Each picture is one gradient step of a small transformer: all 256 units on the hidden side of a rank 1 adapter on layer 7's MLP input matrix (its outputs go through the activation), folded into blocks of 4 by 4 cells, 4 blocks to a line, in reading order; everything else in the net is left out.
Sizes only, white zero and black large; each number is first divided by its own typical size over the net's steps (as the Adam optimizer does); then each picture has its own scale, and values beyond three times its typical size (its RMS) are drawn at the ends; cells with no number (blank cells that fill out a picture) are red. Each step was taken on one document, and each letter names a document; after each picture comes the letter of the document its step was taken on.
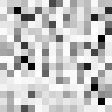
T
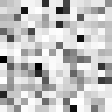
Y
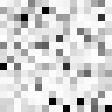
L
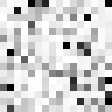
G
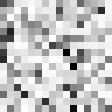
Y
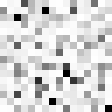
L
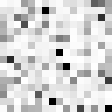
L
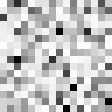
T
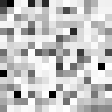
Y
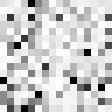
G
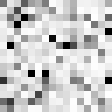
G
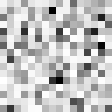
T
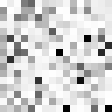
L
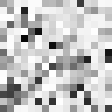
Y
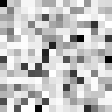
Y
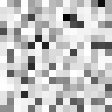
T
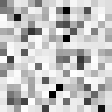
Y
